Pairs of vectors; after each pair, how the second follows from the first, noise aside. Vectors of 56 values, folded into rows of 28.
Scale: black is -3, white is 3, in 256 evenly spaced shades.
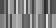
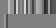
partly zeroed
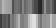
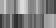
reversed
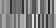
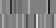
partly zeroed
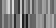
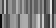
wrapped around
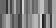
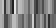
reversed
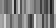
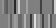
partly zeroed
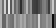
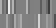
partly zeroed
